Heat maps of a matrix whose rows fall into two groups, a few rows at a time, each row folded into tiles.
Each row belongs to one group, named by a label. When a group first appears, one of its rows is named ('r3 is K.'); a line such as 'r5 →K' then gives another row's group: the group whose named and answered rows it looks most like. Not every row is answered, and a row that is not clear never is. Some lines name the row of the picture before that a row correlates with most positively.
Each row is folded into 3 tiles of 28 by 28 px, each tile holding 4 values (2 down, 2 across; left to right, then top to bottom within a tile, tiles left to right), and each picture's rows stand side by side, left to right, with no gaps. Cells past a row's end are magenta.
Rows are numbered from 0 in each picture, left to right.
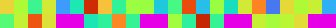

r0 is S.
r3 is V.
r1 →S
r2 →S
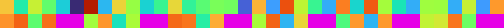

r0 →V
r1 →V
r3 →V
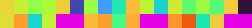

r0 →V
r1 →V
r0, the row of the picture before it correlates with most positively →2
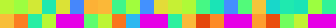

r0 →V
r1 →S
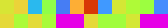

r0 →S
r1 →V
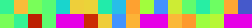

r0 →S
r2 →V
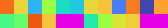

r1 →S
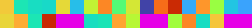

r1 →S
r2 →V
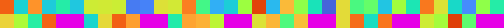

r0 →V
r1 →S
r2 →S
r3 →V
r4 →V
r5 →S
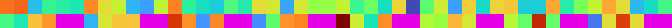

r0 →S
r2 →V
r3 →S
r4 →V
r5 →S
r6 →S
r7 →S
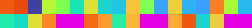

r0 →S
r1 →V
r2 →V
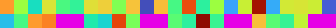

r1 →S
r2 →S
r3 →V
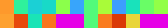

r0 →V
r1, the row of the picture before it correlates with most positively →2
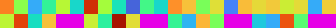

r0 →V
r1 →S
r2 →S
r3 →S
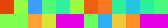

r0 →S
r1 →S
